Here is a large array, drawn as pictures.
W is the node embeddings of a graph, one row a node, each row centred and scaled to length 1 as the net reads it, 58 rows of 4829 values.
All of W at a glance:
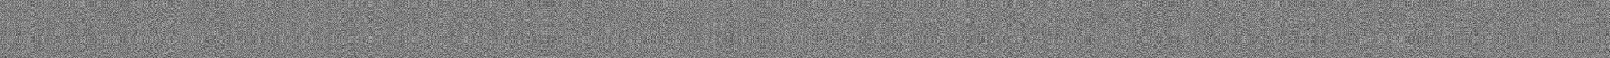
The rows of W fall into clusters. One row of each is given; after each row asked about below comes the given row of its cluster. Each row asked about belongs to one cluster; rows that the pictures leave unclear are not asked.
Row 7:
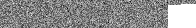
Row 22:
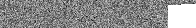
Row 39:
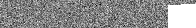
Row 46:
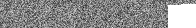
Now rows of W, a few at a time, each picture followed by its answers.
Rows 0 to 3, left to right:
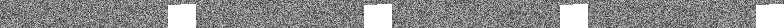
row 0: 7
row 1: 46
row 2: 46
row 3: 7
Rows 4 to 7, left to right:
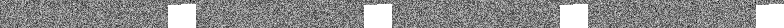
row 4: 46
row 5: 46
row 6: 46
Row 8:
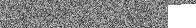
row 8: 22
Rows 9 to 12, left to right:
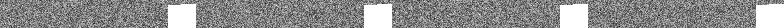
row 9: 39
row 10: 46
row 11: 39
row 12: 7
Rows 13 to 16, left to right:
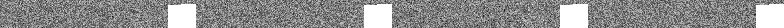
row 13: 7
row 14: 22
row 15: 7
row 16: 46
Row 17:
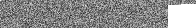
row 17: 7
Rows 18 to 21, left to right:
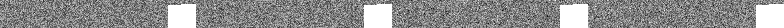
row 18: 22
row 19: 39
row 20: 39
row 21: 22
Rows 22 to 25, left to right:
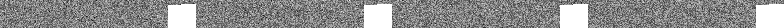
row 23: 7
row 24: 46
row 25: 7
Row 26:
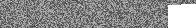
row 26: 46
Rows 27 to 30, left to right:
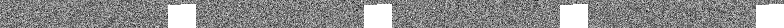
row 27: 39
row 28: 7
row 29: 22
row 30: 7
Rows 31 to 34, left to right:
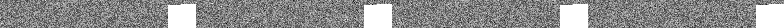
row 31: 39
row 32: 7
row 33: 39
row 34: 39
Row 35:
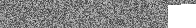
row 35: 22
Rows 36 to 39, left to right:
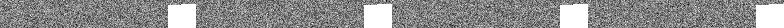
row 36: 46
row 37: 46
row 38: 46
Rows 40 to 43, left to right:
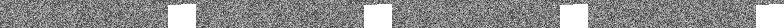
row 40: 46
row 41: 46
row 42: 46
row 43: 22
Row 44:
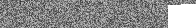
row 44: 39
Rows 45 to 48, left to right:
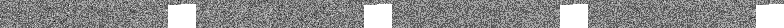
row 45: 7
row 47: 7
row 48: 7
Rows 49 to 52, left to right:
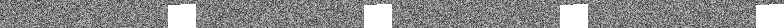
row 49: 39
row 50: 22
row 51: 22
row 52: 46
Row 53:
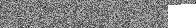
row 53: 7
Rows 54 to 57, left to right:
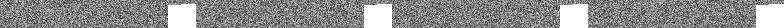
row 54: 46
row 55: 22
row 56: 7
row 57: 39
